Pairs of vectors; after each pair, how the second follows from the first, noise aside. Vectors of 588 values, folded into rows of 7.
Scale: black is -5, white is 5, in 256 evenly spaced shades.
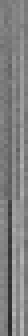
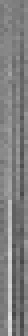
negated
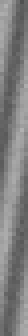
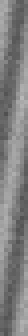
reversed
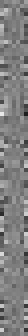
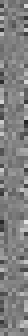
reversed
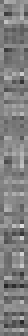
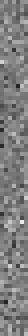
shuffled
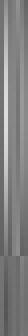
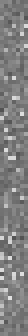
shuffled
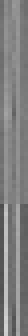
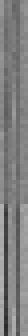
negated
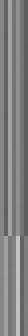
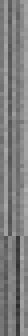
negated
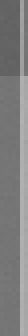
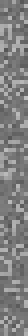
shuffled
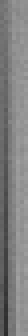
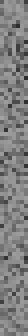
shuffled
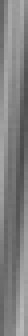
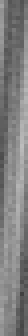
negated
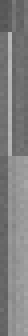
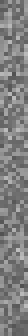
shuffled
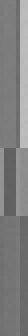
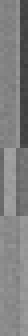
negated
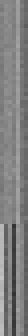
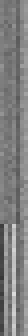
negated
